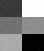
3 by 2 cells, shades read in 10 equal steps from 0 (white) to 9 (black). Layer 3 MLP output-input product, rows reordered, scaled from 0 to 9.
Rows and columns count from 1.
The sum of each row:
7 9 12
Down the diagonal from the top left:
7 4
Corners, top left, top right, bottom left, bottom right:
7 0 3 9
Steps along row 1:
down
